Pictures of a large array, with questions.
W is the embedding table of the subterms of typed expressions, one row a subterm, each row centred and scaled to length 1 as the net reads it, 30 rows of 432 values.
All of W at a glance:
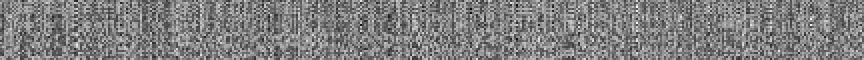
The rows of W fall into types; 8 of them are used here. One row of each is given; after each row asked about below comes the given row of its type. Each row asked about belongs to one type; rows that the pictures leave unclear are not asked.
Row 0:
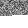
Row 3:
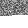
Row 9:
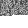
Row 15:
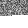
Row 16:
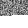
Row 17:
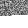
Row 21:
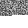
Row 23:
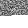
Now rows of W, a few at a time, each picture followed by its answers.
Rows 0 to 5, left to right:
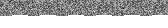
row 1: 3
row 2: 21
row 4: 9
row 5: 3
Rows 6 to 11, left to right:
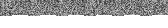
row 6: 9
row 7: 16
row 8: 15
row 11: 3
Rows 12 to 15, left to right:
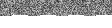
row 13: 3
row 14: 15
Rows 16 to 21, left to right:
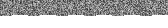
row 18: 21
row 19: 21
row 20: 15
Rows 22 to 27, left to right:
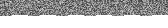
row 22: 17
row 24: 23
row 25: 16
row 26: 15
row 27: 16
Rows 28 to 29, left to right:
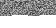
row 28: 0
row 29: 23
